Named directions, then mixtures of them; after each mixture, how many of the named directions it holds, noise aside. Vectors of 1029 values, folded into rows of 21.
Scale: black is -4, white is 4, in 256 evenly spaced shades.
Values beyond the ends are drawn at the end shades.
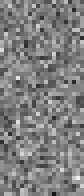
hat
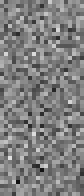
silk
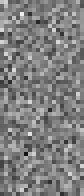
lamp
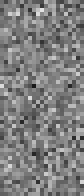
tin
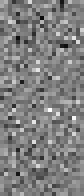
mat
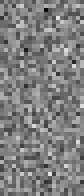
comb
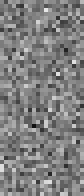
two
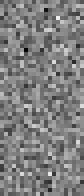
one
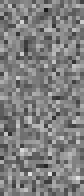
two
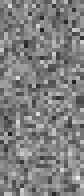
one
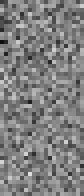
two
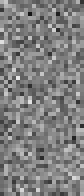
three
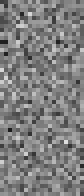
two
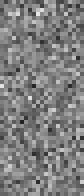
one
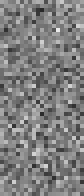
two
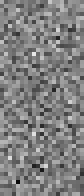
one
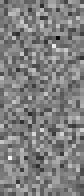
three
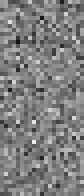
three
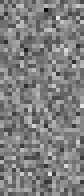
one
